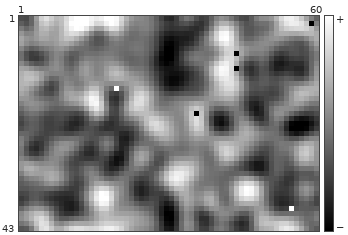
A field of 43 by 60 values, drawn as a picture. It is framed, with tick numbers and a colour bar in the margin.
The field is mottled with small blotches. No overall slope runs across the table. The top left is the ninth with the highest average. Six lone cells stand out: two far higher and four far lower than their neighbours. The ninth with the lowest average is the top middle.
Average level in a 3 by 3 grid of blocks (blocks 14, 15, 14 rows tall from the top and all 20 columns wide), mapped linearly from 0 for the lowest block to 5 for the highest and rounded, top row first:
5 0 3
1 4 2
3 2 2
